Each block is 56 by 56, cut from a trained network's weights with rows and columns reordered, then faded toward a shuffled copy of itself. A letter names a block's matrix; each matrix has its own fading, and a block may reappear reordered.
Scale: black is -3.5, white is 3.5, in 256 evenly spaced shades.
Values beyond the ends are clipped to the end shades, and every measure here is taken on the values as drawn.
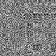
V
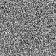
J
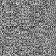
V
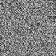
J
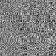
V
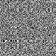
V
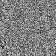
J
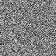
J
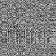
V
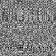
V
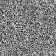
J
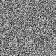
J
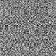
V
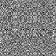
V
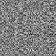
V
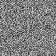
J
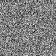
J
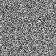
J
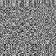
V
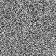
J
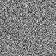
J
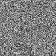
J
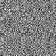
V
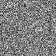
J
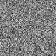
J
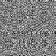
V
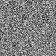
J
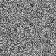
J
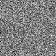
J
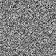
J
